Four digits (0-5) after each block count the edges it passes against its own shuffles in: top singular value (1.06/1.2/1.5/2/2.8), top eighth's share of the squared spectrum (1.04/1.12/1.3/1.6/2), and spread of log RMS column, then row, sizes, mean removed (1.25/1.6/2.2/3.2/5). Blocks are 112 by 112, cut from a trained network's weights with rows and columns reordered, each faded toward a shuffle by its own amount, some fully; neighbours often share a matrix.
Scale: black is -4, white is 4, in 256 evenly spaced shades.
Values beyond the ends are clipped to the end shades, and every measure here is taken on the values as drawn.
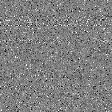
3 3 1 2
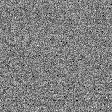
2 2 0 1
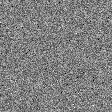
0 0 0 0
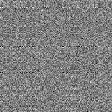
4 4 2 2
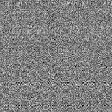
4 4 1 2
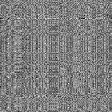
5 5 2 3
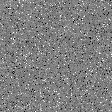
0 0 0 0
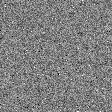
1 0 0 0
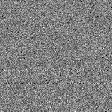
3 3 0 1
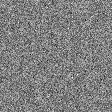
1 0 0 0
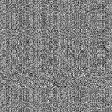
4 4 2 2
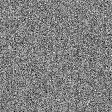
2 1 0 0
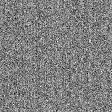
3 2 0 0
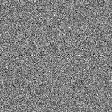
3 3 0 1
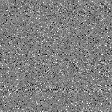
3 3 0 2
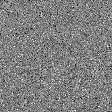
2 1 0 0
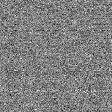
3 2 1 1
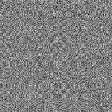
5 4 2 2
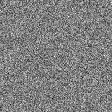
3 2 0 0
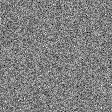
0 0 0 0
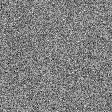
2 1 0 0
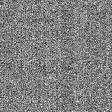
3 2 0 1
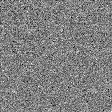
2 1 0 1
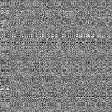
4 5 2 3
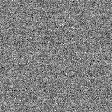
3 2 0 1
